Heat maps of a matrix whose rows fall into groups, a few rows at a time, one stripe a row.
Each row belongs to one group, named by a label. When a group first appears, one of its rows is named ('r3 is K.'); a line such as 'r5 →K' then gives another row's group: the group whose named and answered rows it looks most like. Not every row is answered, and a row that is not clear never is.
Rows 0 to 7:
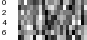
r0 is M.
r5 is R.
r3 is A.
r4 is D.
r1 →M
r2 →D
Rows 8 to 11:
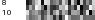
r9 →R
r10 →M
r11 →A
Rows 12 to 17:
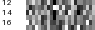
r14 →D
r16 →A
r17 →R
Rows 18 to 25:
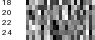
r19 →M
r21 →M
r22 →D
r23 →D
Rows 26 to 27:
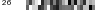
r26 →R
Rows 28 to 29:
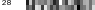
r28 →D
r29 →D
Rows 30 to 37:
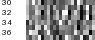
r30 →A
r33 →M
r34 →D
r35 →D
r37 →A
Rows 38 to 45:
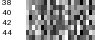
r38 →M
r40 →M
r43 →A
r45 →M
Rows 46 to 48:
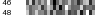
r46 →D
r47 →A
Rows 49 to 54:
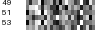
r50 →D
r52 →M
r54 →R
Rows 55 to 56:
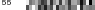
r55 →M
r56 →R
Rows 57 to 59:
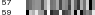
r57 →M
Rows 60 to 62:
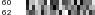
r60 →R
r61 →D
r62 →M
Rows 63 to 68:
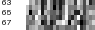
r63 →A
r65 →A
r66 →R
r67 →M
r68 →R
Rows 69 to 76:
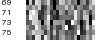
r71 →D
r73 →M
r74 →R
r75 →R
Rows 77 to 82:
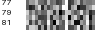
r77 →R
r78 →M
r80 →M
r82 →R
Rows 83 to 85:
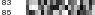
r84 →D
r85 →M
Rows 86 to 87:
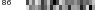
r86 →D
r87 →M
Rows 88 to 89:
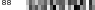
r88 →R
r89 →A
